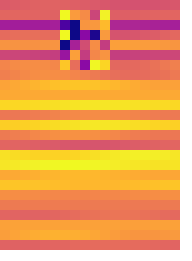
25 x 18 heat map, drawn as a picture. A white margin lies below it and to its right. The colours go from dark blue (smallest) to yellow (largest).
In the top middle lies a patch that is rougher than the rest. On average the colour sits 70% of the way up the scale. Streaks run across, left to right. The top middle is the roughest part.
